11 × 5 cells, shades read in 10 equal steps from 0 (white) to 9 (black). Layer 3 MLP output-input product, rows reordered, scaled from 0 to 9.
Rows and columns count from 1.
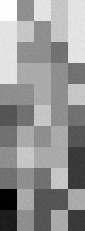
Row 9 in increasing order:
2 4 5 5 7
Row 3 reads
1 4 4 5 1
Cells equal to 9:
1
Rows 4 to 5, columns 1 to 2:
1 3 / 4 4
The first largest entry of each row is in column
2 3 4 5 1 1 5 5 5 1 1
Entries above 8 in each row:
0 0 0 0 0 0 0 0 0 1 0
